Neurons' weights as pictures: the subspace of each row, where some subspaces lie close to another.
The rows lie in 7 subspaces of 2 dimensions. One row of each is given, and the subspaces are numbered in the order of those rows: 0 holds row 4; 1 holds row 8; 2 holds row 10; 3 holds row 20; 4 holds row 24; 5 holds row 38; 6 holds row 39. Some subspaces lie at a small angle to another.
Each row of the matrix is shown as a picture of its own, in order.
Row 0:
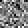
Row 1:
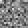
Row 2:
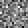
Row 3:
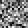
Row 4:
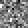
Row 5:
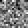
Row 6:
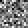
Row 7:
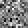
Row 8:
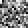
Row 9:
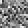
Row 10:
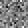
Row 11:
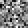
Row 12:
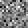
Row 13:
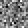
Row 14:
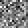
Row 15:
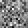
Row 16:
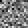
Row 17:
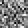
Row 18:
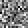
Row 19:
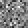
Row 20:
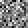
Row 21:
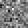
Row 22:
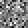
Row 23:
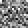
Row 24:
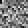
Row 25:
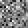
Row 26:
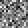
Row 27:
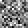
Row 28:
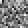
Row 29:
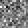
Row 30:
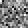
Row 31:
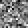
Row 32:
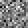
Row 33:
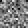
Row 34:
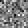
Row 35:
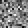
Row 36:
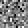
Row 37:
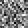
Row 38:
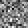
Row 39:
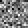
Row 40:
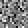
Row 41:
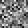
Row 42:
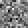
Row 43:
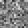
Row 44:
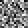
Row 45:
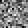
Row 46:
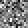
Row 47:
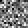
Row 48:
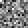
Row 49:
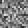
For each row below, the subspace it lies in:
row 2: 2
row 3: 5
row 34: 6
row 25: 3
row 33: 4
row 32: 3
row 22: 2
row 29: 3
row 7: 5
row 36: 5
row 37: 1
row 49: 4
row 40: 5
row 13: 2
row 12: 3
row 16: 6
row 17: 1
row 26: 3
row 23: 4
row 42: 0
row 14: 3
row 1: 6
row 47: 6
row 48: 6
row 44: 1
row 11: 0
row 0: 1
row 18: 5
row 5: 4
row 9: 4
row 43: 4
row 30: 1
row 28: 1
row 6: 6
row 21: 0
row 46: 5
